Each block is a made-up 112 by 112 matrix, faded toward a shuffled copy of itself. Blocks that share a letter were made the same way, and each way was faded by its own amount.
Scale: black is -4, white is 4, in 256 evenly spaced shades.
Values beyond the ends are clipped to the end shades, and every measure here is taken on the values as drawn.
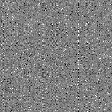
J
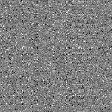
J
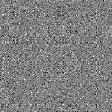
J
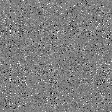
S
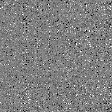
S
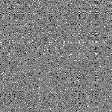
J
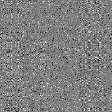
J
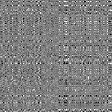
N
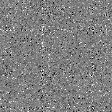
S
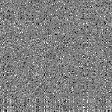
J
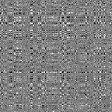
N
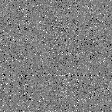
S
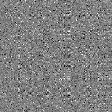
J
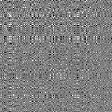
N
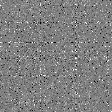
S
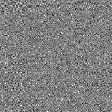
J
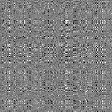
N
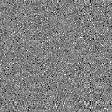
J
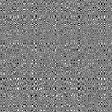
N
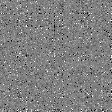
S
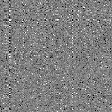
J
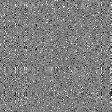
J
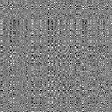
N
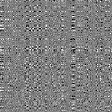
N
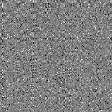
J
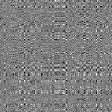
N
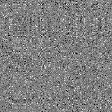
J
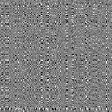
N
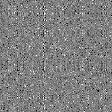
J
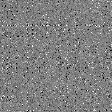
S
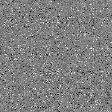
S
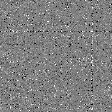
S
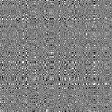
N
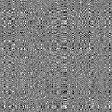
N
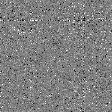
S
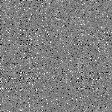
S
